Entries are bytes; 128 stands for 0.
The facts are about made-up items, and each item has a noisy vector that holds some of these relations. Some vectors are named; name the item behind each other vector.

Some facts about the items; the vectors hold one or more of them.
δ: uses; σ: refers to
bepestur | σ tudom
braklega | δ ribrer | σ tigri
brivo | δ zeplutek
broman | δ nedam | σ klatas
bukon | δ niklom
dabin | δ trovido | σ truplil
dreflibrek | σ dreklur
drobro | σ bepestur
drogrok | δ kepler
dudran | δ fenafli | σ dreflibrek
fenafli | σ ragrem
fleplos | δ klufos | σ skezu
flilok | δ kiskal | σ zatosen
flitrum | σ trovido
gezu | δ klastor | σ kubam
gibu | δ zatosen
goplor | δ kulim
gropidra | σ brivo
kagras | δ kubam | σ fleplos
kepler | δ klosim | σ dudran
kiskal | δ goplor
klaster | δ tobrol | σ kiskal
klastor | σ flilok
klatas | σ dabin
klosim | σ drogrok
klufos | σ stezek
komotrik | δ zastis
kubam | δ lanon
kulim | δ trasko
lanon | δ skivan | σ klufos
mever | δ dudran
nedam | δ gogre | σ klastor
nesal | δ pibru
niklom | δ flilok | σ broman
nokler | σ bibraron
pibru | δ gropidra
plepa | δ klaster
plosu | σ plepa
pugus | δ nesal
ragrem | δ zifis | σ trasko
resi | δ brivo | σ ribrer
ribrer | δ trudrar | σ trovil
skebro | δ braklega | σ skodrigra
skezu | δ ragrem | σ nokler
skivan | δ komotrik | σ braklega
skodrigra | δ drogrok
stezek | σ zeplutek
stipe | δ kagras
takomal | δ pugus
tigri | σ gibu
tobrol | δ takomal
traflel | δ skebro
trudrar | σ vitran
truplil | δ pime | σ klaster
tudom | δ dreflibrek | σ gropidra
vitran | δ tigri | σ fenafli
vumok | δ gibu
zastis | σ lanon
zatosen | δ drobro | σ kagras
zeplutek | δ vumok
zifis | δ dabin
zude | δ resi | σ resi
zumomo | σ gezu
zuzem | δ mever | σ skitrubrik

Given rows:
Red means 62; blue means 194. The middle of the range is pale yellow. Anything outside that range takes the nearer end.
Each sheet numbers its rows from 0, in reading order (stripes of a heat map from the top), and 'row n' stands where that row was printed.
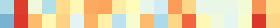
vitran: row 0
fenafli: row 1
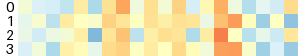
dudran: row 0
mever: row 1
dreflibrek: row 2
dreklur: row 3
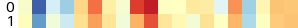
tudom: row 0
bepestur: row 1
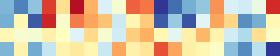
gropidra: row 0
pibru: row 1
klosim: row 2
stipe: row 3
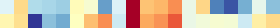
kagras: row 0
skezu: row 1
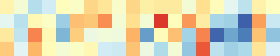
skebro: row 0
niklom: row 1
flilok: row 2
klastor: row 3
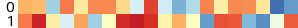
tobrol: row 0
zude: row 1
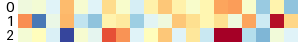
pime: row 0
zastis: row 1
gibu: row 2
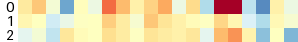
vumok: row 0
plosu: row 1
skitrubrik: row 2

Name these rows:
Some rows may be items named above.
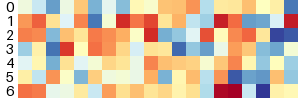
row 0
kulim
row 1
resi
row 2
plepa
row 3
nesal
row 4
bibraron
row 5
flilok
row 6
zeplutek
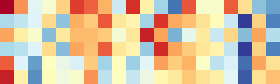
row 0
klaster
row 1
bukon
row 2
dabin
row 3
bukon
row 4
lanon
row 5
stezek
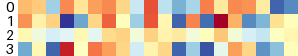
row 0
tobrol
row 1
zatosen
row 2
kepler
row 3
pibru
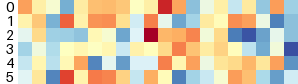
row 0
dabin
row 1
takomal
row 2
kagras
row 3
kubam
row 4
trasko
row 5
pugus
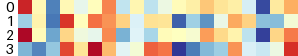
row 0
stezek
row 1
nesal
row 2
klufos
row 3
gropidra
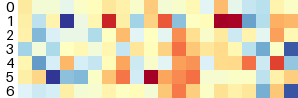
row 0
nedam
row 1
drobro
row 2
skivan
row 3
kubam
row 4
komotrik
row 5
skezu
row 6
kiskal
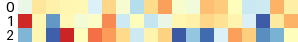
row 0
trudrar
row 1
stezek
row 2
pibru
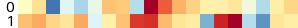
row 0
nokler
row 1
brivo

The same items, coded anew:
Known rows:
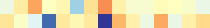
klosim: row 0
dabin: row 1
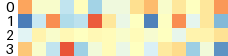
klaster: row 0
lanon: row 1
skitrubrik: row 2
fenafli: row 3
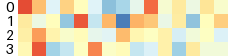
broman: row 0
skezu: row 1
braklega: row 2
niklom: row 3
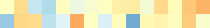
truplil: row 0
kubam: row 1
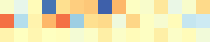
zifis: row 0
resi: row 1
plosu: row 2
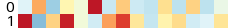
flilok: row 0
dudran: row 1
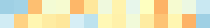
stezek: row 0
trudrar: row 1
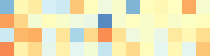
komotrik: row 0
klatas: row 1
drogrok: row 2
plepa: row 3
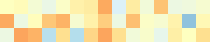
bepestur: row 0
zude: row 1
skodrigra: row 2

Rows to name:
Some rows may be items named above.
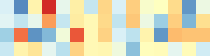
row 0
zatosen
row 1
gibu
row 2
kiskal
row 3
skivan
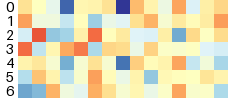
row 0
dabin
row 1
klaster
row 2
bukon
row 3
resi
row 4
ragrem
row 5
stipe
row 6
klufos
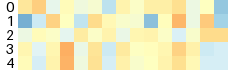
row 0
vitran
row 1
zastis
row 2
bibraron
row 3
klastor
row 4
klastor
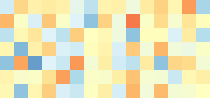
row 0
trudrar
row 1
nedam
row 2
skivan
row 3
gropidra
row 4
trasko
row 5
fleplos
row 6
gropidra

